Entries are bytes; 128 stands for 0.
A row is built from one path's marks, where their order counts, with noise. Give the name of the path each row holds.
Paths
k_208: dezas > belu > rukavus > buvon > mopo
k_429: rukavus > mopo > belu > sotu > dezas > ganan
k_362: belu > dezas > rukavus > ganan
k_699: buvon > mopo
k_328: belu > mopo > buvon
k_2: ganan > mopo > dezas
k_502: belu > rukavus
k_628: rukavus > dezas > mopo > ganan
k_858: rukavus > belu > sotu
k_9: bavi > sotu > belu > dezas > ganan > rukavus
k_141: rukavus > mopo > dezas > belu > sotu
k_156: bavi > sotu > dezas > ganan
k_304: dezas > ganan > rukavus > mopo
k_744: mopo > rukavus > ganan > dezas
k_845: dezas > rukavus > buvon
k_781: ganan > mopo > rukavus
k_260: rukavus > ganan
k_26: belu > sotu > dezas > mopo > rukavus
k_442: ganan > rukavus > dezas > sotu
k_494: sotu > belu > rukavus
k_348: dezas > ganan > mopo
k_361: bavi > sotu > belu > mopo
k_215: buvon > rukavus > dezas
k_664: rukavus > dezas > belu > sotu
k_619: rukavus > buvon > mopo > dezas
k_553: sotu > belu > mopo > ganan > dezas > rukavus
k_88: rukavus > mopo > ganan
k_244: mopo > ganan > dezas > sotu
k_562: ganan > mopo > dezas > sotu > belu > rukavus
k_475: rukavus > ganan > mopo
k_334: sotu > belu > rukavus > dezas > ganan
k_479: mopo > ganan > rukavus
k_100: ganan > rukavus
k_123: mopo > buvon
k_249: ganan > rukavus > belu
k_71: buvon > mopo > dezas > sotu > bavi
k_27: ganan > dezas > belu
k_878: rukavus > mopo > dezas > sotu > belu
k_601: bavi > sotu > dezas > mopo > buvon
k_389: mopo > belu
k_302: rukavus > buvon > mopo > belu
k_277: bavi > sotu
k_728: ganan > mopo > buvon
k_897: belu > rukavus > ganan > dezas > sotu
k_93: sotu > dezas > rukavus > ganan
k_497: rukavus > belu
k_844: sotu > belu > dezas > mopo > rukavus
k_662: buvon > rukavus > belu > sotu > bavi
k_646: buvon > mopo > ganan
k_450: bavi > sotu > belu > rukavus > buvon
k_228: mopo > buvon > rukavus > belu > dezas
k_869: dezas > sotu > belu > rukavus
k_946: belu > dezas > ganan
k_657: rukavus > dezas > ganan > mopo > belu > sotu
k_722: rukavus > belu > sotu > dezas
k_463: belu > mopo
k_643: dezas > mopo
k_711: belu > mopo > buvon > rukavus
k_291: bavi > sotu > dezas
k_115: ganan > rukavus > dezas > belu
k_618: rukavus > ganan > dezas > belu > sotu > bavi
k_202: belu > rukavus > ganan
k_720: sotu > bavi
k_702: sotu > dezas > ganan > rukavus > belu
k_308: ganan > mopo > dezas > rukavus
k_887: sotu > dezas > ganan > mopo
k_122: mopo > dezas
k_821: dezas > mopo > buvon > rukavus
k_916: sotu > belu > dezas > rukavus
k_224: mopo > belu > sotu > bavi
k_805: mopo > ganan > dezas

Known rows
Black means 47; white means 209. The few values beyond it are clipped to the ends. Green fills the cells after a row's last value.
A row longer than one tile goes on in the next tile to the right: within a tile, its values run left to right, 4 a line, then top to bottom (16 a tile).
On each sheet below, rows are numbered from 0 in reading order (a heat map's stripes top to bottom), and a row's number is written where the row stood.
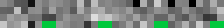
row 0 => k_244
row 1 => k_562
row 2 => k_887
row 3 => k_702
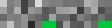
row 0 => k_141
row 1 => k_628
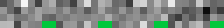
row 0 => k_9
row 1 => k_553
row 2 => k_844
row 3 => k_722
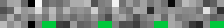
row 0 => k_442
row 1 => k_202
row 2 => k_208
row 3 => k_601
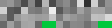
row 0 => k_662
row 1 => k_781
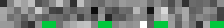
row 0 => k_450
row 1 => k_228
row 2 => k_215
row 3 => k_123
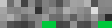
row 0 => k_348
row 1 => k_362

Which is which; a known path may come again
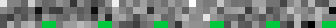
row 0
k_722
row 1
k_805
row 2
k_208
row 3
k_711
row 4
k_628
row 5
k_328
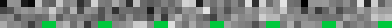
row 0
k_115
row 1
k_664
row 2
k_122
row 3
k_277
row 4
k_308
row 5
k_475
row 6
k_100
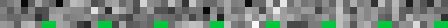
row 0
k_497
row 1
k_601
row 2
k_429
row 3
k_228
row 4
k_699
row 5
k_643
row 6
k_361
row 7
k_224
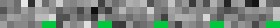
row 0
k_781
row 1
k_619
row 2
k_202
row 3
k_463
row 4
k_249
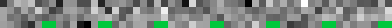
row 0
k_450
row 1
k_728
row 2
k_662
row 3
k_479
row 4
k_887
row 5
k_821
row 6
k_71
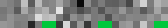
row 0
k_562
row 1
k_618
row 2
k_553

